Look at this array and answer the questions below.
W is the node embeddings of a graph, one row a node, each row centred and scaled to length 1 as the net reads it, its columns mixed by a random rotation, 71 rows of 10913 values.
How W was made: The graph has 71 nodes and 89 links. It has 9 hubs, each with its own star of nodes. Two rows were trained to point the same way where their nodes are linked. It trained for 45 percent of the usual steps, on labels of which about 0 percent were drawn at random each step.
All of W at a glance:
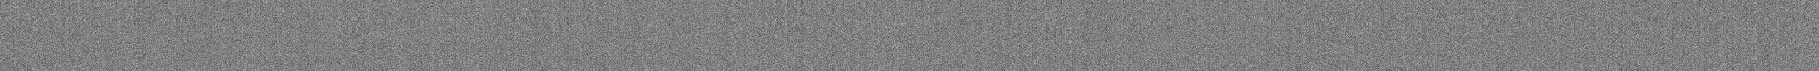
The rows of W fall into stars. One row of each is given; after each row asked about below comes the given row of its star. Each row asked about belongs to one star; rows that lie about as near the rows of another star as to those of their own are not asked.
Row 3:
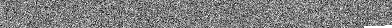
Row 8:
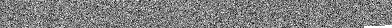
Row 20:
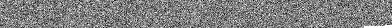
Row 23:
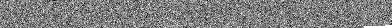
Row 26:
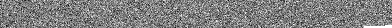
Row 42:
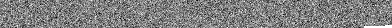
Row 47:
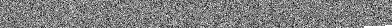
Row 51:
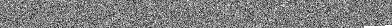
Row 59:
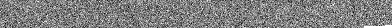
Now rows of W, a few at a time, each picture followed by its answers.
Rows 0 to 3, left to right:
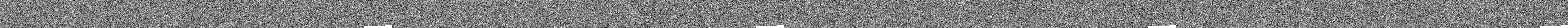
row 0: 23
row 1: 8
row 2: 3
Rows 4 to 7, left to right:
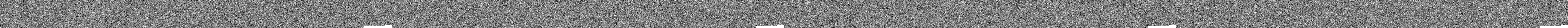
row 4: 20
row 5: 23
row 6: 3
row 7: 51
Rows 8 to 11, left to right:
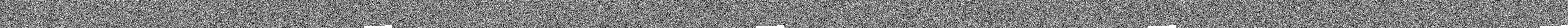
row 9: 8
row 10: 23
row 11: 51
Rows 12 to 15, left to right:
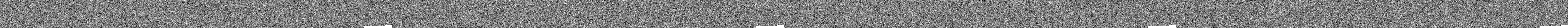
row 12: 42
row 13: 8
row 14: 8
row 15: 26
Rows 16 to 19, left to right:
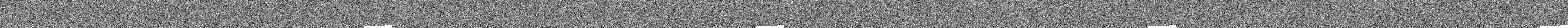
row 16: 8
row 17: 51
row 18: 51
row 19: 20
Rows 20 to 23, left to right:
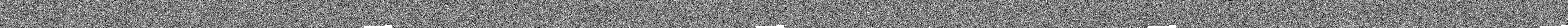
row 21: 23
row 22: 26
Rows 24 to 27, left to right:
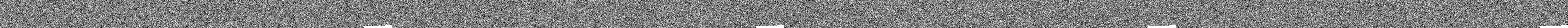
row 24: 23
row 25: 3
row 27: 42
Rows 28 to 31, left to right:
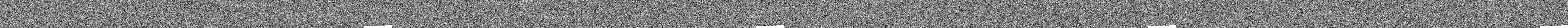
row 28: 42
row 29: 59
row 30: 47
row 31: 42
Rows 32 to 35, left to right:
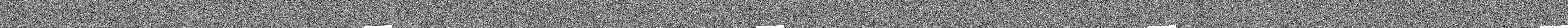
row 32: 59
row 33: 3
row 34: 26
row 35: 20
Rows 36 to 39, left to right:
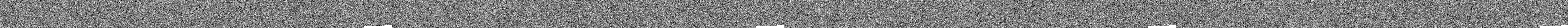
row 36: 59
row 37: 20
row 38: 3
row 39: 47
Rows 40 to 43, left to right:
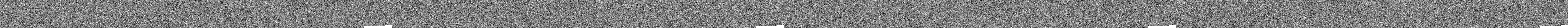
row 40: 42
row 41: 59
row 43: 51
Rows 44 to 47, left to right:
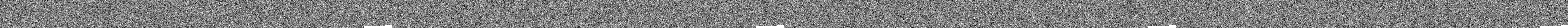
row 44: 8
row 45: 23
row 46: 23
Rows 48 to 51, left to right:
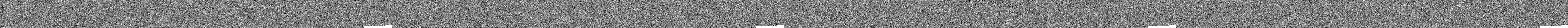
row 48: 51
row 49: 59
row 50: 8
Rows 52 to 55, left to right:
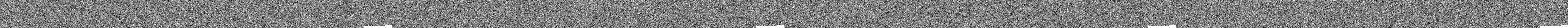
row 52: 23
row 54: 47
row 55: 8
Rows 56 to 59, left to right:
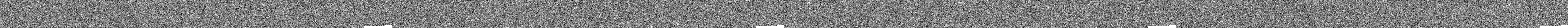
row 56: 59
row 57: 23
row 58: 3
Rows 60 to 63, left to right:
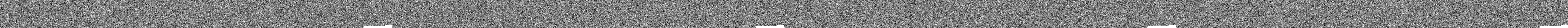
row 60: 26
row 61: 59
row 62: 20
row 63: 26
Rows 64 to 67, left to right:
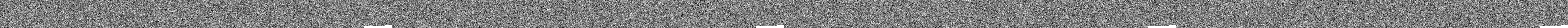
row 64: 42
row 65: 8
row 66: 42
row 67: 47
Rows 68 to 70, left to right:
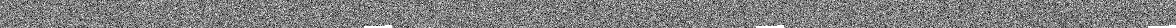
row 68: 59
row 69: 47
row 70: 47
